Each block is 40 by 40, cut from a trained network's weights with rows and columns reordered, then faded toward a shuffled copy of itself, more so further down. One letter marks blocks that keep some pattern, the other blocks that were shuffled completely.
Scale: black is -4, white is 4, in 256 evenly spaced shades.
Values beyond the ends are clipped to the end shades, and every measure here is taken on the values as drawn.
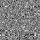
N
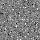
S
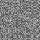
N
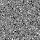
S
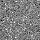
S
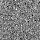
S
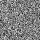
S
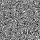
N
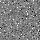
S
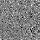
N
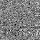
N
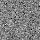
S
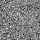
S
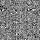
N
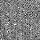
N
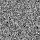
S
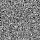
S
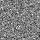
S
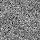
S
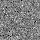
S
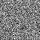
S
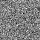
S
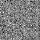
N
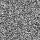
S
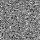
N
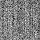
N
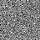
S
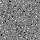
S
